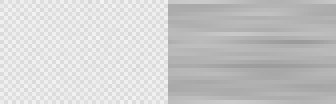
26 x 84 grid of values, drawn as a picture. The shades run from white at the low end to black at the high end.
It is made of 1 by 2 panels. Panel 1,1: very low, checkered, faint in contrast. Panel 1,2: low, streaked across, faint in contrast.
